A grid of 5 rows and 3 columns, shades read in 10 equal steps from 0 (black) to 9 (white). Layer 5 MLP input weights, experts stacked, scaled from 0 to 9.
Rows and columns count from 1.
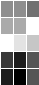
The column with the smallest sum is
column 2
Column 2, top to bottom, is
5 6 8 1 0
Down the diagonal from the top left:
5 6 7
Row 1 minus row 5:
4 5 1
